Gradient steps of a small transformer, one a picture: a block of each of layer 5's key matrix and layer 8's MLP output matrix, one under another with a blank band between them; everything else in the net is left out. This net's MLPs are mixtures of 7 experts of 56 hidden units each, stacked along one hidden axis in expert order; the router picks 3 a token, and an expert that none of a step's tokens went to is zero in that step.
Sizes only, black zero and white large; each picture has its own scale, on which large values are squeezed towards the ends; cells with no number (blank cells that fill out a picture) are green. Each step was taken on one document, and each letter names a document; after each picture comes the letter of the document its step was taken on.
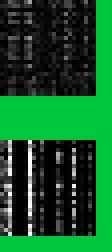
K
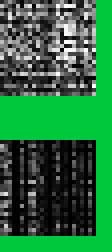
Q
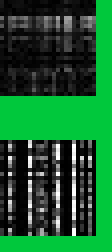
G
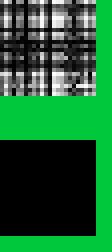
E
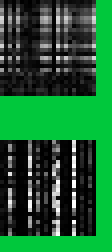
G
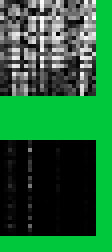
E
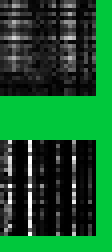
K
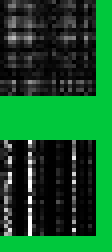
K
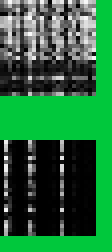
E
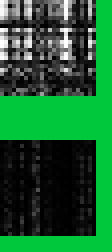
Q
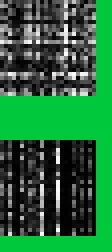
Q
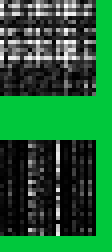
Q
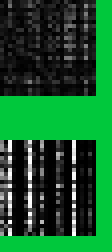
K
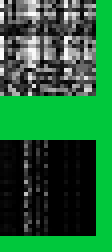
Q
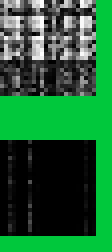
E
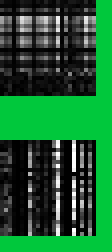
G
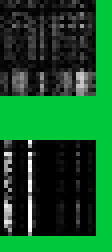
E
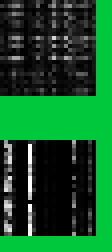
K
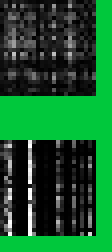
K
